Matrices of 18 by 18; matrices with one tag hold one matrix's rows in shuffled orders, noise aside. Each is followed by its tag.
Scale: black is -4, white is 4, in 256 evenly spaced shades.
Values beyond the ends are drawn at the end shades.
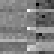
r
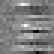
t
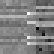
r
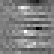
t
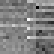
r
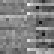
r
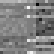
r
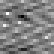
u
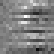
t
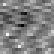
u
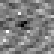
u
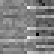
r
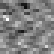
u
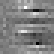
t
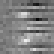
t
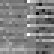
r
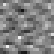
u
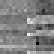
r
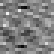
u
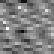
u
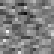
u
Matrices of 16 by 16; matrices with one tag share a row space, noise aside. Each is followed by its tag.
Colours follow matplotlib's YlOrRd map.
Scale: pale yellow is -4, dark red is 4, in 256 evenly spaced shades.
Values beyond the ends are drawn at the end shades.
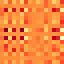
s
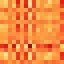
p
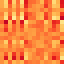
s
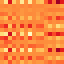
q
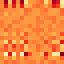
s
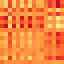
q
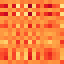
p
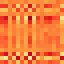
p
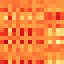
q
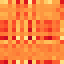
p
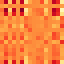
s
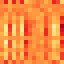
s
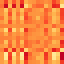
s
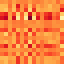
p
